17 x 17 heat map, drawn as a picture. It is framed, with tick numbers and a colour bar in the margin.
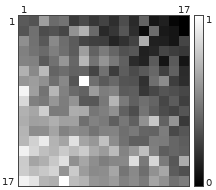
Stripes: none. Slope: up to the bottom left. Ninth with the lowest average: top right. Odd rows or columns: none.
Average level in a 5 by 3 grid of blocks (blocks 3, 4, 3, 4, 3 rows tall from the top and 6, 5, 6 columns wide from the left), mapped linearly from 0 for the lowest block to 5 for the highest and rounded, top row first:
2 1 0 / 3 2 1 / 4 3 1 / 4 3 2 / 5 3 3
